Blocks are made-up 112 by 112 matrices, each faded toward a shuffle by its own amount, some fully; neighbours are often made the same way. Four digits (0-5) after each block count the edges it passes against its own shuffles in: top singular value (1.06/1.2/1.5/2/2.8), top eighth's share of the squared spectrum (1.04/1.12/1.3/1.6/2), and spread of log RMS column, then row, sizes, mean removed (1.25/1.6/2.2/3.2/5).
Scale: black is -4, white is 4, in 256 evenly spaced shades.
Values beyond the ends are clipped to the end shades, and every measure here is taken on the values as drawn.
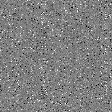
3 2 1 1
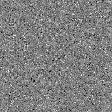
3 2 1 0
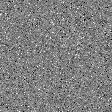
2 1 0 0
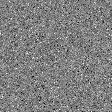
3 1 0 0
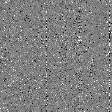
4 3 2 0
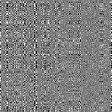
5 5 4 3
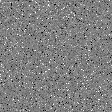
0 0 0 0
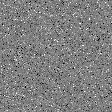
0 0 0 0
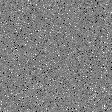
0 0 0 0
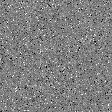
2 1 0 0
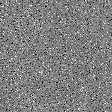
1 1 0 0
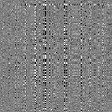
5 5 4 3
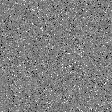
2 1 0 0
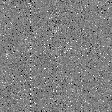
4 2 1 0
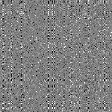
5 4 3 2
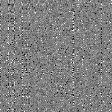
4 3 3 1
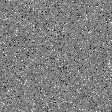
1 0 1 0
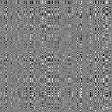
5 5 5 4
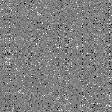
4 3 2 1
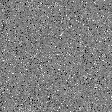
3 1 0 0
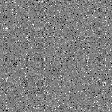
4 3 2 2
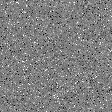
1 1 0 0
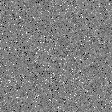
2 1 0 0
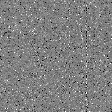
4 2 1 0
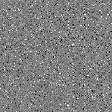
4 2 1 1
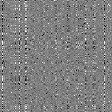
5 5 3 3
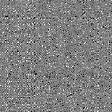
4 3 2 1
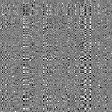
5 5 4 3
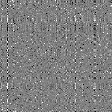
5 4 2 2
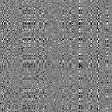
5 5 4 3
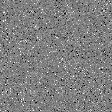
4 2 1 1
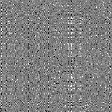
5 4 3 2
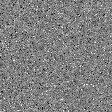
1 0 0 0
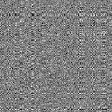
5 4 3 3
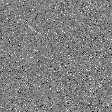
1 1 1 1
